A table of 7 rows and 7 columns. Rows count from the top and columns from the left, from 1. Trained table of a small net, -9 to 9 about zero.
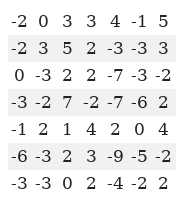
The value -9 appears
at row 6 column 5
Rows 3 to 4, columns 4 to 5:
2 -7 / -2 -7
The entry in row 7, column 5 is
-4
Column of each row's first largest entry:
7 3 3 3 4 4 4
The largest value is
7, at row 4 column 3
